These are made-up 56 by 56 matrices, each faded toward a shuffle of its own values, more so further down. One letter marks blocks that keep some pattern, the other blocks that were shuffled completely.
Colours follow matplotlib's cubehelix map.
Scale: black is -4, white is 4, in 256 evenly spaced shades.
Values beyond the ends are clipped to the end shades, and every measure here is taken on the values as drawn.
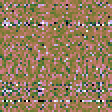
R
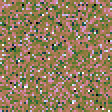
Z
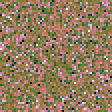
Z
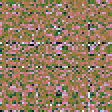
R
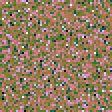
Z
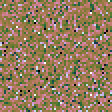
Z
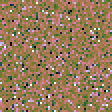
Z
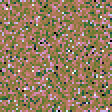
Z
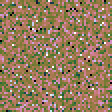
Z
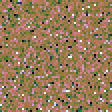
Z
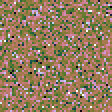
Z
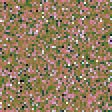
Z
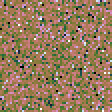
Z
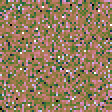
Z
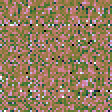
R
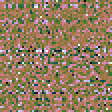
R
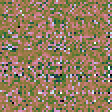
R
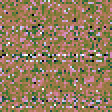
R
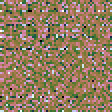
R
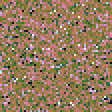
Z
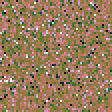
Z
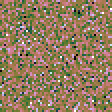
Z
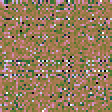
R
